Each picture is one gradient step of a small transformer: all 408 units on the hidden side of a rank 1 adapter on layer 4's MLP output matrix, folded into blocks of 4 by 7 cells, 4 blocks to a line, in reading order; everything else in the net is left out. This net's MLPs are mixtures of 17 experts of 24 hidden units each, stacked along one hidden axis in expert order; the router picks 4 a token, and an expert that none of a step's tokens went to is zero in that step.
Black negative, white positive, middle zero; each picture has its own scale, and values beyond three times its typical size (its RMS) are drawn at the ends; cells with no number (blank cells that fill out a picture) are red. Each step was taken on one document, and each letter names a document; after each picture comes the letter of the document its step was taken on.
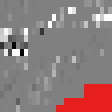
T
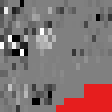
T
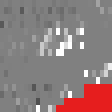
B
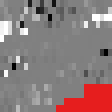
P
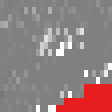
B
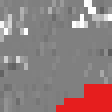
P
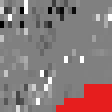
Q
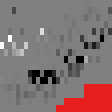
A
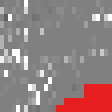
Q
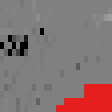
T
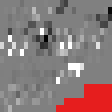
A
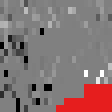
T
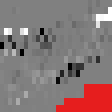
A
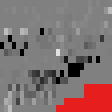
A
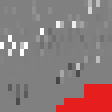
A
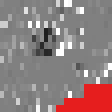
B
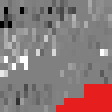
P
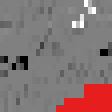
P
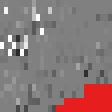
T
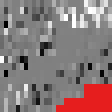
P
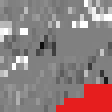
P
